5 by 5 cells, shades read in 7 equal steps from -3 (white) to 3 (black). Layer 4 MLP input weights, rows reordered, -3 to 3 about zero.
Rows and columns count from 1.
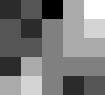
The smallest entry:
-3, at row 1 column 5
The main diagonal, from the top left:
2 2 0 0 1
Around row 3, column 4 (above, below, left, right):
-1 0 0 -1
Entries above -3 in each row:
4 5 5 5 5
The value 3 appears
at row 1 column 3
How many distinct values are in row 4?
3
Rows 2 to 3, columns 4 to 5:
-1 -2 / -1 -1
